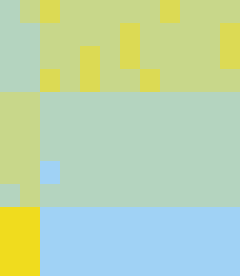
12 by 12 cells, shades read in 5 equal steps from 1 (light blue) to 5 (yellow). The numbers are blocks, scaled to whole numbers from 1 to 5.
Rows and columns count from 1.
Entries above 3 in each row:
2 2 3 3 0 0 0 0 0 2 2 2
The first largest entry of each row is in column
3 7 5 3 1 1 1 1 2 1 1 1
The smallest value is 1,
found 31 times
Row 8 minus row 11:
-2 -2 0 1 1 1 1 1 1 1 1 1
